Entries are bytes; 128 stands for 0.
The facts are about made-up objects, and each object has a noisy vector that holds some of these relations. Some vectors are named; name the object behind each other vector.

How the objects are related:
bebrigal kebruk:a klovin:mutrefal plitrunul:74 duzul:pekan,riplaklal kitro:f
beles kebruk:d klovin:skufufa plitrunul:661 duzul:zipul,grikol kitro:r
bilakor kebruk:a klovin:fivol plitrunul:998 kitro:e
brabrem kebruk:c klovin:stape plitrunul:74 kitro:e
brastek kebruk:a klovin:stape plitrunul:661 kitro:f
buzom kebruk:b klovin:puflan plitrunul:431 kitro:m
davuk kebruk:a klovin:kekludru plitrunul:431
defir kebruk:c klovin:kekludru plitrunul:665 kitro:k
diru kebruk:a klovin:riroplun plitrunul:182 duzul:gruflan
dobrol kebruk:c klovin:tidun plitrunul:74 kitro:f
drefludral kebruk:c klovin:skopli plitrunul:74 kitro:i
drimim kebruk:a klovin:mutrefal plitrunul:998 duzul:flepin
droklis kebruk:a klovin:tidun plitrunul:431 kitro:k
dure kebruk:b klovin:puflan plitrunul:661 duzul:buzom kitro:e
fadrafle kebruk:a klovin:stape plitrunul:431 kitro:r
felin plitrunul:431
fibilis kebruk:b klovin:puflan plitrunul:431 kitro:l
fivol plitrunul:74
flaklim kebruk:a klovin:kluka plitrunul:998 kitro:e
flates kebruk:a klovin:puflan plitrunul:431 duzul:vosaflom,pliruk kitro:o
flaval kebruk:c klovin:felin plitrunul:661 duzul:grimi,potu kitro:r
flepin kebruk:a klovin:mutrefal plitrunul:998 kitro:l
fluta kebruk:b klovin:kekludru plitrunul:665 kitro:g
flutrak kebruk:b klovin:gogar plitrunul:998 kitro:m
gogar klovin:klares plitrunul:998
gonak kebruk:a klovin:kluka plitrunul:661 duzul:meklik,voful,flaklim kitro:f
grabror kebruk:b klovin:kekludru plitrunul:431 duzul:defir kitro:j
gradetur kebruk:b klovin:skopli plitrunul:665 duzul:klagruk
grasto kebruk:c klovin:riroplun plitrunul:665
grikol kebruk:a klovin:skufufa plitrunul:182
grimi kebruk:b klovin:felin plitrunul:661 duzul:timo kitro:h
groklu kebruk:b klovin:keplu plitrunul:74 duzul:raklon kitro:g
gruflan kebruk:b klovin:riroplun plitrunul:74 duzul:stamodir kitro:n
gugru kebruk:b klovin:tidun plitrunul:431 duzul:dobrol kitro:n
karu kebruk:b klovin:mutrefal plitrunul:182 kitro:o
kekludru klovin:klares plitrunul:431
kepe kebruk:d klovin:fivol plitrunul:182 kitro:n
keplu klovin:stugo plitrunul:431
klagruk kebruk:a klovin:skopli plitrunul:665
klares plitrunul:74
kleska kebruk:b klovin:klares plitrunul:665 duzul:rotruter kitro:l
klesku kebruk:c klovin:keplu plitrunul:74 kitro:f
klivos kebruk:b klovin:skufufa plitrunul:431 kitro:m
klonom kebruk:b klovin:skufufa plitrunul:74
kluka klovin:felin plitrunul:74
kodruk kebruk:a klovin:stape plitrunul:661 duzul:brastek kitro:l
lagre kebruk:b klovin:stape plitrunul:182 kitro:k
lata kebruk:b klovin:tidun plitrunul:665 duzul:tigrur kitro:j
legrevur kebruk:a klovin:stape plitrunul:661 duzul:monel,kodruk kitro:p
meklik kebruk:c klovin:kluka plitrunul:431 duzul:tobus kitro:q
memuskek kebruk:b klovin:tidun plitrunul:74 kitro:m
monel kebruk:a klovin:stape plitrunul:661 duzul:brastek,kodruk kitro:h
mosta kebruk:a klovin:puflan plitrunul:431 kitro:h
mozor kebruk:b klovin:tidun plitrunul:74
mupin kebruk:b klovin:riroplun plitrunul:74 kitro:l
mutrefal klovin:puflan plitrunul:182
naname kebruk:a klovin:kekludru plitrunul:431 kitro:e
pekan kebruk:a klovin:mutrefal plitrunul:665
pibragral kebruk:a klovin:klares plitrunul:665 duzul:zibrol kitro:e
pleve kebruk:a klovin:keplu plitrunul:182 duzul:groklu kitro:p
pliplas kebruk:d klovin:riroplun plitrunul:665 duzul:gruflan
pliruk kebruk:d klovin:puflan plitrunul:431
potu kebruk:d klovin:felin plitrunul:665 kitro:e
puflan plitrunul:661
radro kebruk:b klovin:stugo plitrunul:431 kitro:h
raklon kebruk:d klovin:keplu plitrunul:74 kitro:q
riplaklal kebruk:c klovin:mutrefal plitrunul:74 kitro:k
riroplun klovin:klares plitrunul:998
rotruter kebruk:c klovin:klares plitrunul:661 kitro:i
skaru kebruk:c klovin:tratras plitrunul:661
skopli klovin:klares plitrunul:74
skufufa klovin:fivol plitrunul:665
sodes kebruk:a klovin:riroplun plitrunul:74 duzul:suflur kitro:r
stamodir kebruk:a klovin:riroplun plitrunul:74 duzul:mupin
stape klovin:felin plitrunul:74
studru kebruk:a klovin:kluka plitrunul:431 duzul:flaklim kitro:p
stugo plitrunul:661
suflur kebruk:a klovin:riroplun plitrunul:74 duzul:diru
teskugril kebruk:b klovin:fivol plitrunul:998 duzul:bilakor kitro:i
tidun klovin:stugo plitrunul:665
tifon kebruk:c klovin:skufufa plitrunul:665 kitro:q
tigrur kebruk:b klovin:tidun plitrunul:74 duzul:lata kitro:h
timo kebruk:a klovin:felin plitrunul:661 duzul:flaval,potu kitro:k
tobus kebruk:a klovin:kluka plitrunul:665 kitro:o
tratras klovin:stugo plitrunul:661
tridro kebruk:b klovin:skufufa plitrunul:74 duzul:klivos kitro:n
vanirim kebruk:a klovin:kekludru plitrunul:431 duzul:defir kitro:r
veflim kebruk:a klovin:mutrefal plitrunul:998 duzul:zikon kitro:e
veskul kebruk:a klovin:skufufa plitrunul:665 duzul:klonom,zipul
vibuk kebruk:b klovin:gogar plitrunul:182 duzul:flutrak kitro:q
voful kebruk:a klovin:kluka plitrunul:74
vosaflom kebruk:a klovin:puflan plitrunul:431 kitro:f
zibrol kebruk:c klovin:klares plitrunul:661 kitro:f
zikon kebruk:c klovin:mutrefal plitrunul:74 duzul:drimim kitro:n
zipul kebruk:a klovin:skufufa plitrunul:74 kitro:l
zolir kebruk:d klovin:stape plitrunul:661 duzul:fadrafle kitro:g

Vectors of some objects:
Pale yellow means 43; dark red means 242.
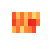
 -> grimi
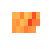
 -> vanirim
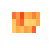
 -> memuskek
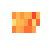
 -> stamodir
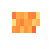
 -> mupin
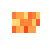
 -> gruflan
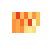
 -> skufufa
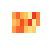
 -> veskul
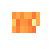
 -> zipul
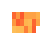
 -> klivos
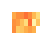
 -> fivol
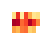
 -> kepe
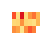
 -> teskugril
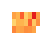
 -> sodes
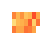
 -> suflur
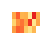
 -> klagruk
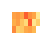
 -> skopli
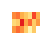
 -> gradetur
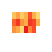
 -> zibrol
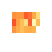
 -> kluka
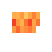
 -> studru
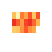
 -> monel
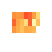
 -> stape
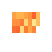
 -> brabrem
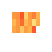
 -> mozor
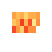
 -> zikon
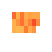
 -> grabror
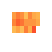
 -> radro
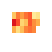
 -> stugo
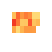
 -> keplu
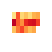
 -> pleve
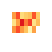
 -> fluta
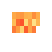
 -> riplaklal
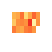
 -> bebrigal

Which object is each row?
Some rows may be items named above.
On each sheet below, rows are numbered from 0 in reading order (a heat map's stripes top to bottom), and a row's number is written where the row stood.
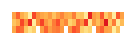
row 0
veskul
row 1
studru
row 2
pibragral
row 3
tifon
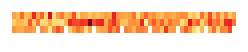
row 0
sodes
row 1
teskugril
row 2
vibuk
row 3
brastek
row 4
bebrigal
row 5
meklik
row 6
kleska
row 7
grimi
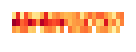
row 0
kepe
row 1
lagre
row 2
bebrigal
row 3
lata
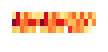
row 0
mutrefal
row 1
mutrefal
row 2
pliplas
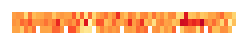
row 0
gugru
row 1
flates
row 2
potu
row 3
fadrafle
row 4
vosaflom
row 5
mupin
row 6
karu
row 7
raklon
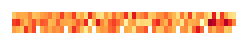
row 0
skaru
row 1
fadrafle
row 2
tobus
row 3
legrevur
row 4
flutrak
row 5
pliruk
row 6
flepin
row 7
kepe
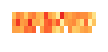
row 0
vosaflom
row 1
pekan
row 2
fivol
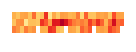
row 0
drefludral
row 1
diru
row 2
dure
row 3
gonak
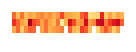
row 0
timo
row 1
voful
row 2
zolir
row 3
grikol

